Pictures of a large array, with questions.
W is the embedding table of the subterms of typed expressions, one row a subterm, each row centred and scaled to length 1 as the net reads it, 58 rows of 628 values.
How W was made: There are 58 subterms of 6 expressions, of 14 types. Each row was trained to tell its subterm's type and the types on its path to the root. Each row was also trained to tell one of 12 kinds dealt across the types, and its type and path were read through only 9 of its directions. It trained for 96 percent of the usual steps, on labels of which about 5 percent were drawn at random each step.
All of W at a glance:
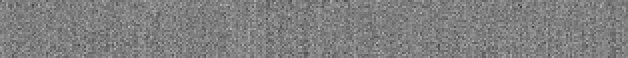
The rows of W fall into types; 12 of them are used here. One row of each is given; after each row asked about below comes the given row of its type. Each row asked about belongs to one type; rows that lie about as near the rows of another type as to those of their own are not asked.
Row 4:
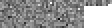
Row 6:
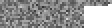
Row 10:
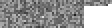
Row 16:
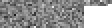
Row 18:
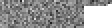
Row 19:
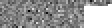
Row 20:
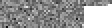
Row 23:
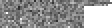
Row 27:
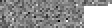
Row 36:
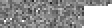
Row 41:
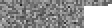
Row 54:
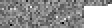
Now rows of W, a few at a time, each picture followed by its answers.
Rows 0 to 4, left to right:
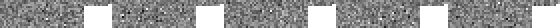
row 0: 19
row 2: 4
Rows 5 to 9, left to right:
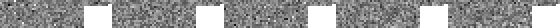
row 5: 23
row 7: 54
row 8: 27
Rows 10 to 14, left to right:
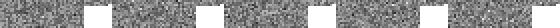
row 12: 6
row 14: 23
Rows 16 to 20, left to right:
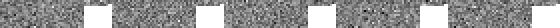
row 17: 4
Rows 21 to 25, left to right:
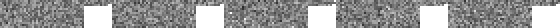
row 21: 4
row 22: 6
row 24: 6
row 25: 41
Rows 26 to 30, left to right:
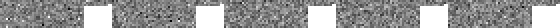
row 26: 20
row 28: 4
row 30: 19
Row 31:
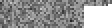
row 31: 54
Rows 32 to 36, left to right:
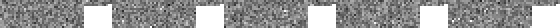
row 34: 23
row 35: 54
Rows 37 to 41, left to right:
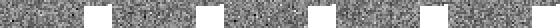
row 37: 6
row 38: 27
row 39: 54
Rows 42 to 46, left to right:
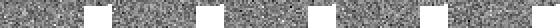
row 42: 16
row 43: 16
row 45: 41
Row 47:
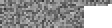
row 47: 36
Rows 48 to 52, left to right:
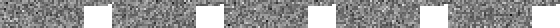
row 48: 20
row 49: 23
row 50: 36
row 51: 16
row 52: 41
